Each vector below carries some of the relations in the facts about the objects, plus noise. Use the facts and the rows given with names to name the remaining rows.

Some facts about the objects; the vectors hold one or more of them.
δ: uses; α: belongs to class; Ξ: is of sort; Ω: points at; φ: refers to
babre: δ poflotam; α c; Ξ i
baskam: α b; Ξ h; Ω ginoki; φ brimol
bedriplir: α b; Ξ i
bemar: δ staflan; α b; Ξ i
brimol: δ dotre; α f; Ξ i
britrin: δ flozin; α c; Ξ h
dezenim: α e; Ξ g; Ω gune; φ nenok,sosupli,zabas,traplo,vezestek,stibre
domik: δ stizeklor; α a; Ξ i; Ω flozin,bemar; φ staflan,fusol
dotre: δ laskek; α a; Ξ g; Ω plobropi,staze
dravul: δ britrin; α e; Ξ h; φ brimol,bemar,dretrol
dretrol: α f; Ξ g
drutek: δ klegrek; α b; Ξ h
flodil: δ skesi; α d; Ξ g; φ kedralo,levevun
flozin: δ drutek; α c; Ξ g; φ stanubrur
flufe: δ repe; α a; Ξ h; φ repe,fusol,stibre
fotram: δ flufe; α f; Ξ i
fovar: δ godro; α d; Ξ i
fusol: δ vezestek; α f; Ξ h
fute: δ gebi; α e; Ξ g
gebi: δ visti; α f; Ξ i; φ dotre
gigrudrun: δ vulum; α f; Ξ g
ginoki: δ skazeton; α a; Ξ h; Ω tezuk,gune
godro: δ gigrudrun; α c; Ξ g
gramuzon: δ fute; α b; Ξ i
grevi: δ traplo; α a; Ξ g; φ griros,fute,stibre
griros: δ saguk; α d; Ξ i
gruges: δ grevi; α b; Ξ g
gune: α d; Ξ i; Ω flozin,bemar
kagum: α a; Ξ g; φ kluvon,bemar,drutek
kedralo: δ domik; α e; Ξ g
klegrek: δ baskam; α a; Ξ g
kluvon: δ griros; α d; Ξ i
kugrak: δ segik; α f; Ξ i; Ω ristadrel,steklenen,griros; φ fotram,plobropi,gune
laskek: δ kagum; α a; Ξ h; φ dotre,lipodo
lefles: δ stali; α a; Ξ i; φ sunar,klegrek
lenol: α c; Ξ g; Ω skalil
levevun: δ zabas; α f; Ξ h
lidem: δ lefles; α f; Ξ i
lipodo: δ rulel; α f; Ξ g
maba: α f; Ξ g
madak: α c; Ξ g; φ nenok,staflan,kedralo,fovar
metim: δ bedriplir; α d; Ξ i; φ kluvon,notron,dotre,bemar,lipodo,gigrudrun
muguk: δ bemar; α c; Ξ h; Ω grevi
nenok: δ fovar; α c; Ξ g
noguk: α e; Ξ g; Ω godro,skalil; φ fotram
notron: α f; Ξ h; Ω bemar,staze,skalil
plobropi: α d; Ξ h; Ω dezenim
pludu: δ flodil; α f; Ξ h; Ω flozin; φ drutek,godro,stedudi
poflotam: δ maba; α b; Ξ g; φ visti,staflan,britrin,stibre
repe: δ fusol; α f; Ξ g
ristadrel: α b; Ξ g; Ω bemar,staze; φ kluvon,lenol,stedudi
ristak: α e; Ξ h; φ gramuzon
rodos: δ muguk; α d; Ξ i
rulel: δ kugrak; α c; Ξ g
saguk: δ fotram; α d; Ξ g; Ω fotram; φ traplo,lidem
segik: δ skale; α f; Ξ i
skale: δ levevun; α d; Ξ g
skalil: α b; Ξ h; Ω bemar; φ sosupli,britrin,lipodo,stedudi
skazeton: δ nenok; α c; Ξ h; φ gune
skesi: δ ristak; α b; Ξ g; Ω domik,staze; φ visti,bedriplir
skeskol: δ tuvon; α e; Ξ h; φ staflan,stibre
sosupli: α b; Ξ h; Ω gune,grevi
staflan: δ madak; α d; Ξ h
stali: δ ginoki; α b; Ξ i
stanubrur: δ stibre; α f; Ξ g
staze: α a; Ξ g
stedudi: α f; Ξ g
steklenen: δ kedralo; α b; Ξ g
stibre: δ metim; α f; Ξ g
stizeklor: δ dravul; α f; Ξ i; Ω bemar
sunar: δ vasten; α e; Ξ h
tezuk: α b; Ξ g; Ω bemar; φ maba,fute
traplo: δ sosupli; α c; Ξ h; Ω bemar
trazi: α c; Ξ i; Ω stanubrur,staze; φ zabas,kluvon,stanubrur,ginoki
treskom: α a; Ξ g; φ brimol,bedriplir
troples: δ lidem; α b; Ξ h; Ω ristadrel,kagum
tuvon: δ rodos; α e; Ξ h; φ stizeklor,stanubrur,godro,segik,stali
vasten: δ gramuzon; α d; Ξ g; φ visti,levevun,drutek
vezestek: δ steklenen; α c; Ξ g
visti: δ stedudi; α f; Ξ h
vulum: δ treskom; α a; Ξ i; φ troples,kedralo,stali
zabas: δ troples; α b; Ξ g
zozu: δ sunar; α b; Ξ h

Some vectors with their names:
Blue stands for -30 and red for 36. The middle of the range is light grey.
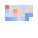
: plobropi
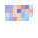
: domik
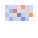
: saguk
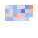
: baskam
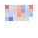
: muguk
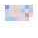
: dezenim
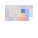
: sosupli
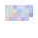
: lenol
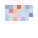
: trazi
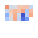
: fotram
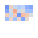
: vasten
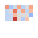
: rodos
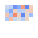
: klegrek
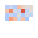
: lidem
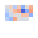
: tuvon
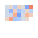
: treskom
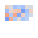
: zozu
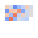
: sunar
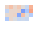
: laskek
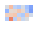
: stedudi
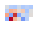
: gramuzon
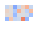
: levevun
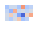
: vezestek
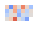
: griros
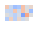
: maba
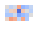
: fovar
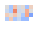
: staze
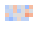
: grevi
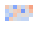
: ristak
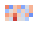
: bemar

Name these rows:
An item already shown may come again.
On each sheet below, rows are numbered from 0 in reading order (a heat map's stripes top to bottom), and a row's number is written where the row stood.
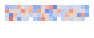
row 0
lefles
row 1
domik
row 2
stanubrur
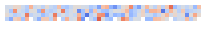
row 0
madak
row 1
madak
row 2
troples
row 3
stizeklor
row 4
vulum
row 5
skeskol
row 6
poflotam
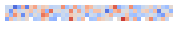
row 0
klegrek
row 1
gune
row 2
rodos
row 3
skeskol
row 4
stali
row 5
nenok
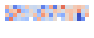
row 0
sunar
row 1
klegrek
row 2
fotram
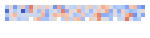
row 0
dravul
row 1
treskom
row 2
zabas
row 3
kluvon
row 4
stizeklor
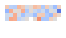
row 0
brimol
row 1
gigrudrun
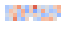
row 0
metim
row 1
staflan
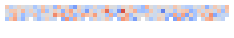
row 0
babre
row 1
grevi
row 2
fute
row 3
lipodo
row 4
gebi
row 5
traplo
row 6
zozu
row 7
bedriplir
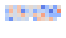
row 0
pludu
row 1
drutek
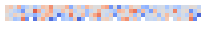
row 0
ginoki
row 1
kugrak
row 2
noguk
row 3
dotre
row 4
segik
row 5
flodil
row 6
troples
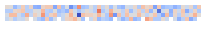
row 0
dretrol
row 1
skesi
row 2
kedralo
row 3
staze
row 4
tezuk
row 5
godro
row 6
tezuk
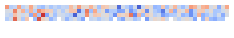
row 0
rodos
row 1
gramuzon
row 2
flufe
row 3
notron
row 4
flozin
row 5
britrin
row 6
fusol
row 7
skazeton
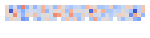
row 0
steklenen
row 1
grevi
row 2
gruges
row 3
visti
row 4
skalil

